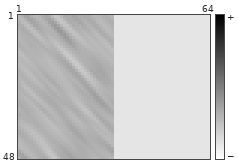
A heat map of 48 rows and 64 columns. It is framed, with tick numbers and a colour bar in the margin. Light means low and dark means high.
The table splits into one row of 2 panels. Panel 1,1: low, slanting down to the right, faint in contrast. Panel 1,2: very low, flat.
